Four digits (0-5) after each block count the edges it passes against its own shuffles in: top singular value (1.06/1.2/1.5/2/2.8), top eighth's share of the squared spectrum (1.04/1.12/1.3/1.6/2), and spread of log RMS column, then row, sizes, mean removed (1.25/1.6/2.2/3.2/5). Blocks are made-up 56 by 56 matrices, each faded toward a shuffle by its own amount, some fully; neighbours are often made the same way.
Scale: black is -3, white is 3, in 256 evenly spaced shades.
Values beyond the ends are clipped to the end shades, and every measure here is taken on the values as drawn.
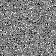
0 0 0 0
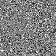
2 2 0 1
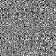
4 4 2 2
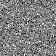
0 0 0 0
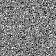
2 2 0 0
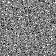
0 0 0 0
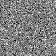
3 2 0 0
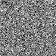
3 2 1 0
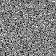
1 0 0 0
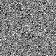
3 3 1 1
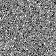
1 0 0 0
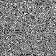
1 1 0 2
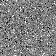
0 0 0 0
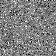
0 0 0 1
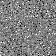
0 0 0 0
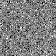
3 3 0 1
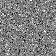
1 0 0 0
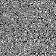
3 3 1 1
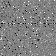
3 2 0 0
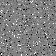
2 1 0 0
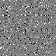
3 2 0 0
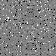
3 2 0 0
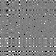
5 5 2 3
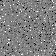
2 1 0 0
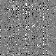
2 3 3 2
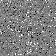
2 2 0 0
